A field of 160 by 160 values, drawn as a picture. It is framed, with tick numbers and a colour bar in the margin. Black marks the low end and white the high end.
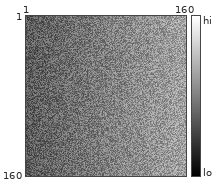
Grain: fine. Average level on the scale: 50%. Stripes: none. Slope: up to the right. Odd rows or columns: none.
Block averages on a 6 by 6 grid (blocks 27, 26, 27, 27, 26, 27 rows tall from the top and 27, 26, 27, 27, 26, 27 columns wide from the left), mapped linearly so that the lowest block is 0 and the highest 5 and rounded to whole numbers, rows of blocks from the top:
012345
012345
012345
012345
012345
012345
